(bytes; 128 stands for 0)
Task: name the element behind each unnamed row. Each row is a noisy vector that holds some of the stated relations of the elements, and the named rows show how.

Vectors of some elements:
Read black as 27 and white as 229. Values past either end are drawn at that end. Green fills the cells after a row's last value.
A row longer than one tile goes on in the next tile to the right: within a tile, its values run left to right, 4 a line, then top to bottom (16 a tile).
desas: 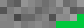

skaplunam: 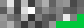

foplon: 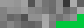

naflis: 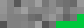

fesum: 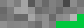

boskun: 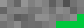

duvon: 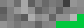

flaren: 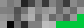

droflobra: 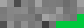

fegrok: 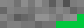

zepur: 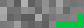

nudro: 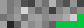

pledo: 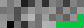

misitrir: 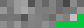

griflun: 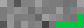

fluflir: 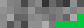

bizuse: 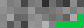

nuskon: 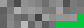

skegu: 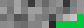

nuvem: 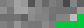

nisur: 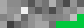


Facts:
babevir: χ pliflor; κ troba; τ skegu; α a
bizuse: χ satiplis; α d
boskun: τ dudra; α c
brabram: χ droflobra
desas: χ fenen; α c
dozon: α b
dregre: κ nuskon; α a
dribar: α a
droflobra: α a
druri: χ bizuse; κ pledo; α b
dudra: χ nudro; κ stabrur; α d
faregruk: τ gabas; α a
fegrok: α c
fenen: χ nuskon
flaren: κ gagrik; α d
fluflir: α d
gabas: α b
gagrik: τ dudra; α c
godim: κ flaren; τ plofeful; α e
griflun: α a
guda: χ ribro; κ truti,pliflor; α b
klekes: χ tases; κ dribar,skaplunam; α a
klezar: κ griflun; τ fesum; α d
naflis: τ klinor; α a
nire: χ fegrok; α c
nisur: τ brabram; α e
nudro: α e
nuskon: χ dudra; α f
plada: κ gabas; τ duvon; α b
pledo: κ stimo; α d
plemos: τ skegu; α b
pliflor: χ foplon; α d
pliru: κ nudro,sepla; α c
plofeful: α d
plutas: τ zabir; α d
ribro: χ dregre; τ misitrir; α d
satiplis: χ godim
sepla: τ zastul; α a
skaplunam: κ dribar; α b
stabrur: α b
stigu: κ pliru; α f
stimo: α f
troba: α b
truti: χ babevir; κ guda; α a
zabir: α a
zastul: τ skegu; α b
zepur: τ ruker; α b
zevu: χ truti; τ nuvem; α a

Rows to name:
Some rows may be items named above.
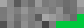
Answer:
dregre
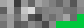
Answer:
klekes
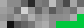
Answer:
godim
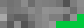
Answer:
gagrik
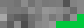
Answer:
gagrik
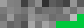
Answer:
plofeful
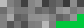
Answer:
ribro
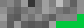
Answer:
druri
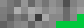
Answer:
stimo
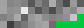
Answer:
nisur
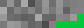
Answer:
gabas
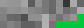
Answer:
foplon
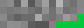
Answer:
dozon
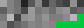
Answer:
dudra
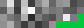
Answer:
skaplunam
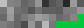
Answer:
pliflor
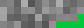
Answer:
plada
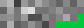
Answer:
dribar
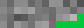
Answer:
fenen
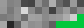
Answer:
nudro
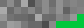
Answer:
gabas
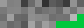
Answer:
plofeful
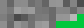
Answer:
fenen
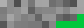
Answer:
zevu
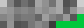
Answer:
babevir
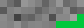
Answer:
desas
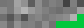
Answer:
tases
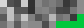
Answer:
truti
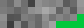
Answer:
pliru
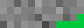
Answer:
zabir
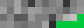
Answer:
skegu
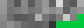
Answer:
plemos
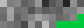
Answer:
pliflor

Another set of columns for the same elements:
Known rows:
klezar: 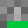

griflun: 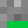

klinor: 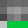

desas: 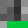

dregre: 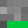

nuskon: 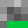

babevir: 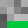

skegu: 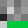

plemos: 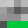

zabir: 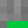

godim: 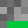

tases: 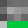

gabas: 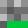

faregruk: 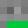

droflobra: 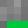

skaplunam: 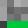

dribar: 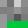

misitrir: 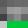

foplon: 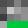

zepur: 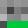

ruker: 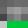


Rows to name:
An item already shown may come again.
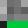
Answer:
druri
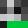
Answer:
stigu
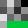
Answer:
nudro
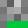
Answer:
pliflor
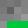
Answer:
nisur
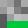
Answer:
babevir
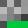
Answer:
dudra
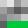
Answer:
zastul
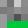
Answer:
dribar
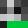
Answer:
stigu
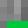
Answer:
plofeful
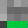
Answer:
dozon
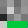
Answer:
skegu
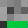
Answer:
plada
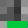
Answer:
desas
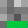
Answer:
stimo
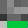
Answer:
fenen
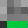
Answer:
guda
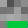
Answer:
zevu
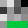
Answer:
sepla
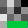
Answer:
nudro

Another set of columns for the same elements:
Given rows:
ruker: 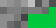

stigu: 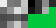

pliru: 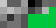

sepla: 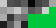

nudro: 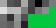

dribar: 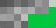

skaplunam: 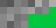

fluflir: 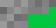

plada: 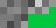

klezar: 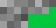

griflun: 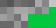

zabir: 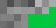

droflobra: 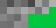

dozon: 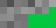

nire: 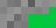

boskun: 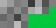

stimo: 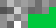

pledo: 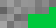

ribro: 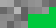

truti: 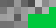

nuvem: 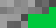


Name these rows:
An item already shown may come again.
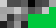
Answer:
sepla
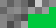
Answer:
plada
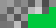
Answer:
gagrik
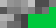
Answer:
skegu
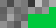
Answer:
druri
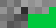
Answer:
nisur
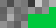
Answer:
druri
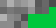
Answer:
foplon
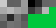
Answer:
pliru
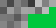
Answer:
dregre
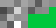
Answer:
nuskon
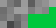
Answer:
desas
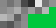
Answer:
zevu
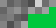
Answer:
plada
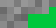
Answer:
plofeful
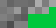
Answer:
zepur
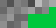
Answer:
guda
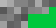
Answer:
klezar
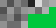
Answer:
klekes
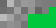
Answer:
pliflor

